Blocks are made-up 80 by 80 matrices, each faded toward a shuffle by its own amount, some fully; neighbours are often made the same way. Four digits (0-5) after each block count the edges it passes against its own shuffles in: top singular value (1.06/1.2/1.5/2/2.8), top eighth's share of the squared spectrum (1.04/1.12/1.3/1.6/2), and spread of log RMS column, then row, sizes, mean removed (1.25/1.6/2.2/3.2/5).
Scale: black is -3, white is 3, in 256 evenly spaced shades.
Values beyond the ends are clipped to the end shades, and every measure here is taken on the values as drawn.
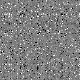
3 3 1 1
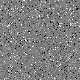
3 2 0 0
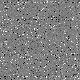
3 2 0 1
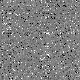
3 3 1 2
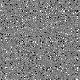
3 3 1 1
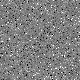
0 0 0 0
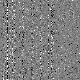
3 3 3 0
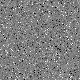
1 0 0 0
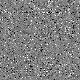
3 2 0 1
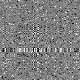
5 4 2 3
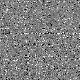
3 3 1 2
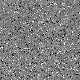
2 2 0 1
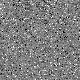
2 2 0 1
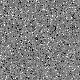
0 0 0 0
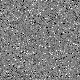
0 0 0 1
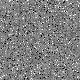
1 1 0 0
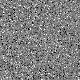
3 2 0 0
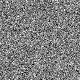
1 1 0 0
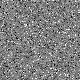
1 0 0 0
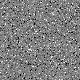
2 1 0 0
